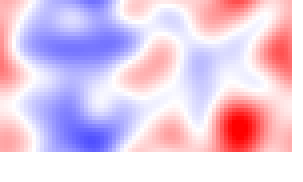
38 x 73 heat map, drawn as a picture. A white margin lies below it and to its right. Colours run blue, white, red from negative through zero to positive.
Stripes: none. Lone odd cells: none. Ninth with the highest average: bottom right.
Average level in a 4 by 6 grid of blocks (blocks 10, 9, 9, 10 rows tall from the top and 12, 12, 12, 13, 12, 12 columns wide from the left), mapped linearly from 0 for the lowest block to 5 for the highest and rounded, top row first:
2 1 1 2 4 3 / 2 0 1 3 2 4 / 2 1 2 2 3 3 / 3 0 1 3 5 5
